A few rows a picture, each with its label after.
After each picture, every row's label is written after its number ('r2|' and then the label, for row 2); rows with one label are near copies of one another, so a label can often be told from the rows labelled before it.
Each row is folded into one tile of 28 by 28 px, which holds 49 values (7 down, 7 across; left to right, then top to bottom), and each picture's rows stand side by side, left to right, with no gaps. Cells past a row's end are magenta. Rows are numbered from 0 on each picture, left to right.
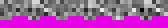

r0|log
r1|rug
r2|log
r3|rug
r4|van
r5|rug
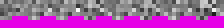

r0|log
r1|van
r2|van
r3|rug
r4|van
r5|rug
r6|van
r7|rug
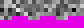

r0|rug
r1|log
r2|log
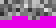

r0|log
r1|rug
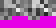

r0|rug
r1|rug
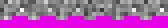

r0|van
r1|van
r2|van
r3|log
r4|van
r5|van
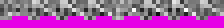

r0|log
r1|rug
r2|rug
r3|rug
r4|van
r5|rug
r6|rug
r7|rug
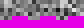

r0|rug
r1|log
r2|rug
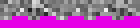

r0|van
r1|rug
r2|van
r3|van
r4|rug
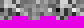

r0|rug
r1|van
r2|rug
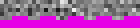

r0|log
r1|log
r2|rug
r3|van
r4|van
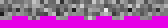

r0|log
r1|rug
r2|log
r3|van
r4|log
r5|log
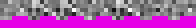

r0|van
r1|rug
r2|rug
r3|van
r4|rug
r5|log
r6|van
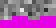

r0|van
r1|log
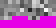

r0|van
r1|rug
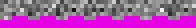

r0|van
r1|log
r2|log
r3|log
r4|log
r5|van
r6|log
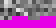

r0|rug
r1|log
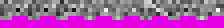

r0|log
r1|log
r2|log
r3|van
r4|van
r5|rug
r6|log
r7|van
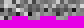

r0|rug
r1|log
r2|log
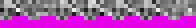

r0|rug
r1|log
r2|rug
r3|rug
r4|rug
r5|rug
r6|van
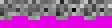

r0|log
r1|log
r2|log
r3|log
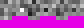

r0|van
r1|log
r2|log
